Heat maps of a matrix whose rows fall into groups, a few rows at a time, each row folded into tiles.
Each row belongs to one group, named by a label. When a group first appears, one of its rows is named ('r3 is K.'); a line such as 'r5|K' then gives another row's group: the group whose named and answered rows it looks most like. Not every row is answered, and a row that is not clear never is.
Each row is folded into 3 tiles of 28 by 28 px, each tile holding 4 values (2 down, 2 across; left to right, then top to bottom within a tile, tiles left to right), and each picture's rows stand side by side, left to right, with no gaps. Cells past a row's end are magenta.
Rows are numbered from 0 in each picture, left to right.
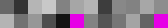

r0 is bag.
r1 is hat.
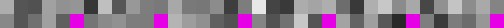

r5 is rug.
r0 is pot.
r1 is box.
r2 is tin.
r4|bag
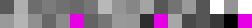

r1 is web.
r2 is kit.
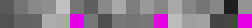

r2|tin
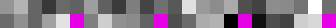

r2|web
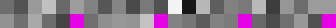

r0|bag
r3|hat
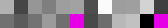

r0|hat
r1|web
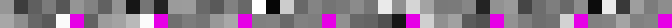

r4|kit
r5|tin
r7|box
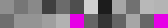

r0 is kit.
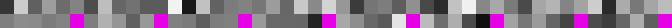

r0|box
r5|bag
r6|bag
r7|hat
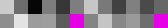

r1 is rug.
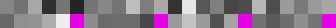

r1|kit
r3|hat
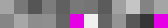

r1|bag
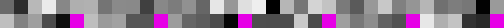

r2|kit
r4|bag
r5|tin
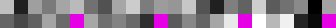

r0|hat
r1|bag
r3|tin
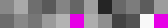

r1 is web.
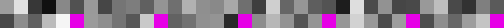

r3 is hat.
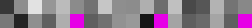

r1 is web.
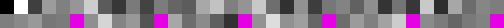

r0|box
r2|bag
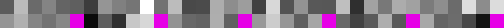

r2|pot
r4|hat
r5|kit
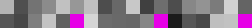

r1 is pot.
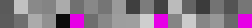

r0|web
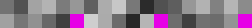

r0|bag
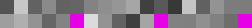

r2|box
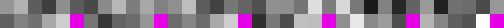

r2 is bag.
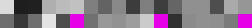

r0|pot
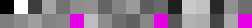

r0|box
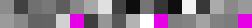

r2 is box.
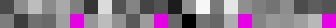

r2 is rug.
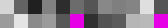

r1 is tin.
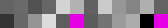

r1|web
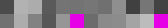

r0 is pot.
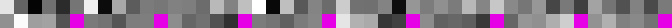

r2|kit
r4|tin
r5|kit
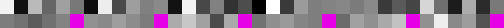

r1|box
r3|box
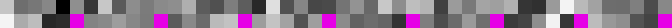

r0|tin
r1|box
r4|kit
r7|tin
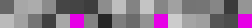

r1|rug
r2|tin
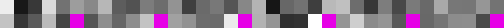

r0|pot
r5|web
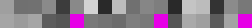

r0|tin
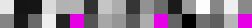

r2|rug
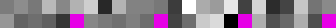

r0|kit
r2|web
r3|pot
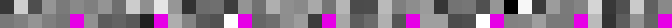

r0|box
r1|kit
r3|web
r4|pot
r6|box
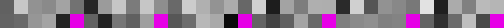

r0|web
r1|rug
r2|web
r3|hat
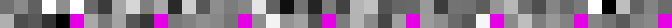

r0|kit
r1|bag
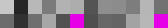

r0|hat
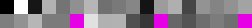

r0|box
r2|hat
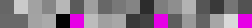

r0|web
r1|tin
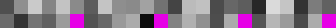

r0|rug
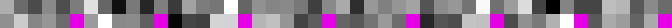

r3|tin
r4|hat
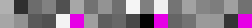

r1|kit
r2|web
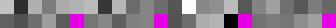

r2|web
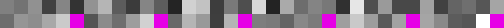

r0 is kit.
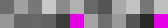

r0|kit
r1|bag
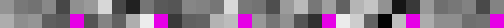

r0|tin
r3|bag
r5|tin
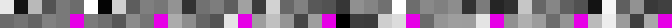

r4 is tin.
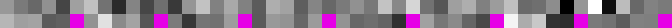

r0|tin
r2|rug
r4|kit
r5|bag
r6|tin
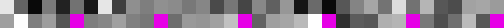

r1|box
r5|pot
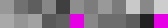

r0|tin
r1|kit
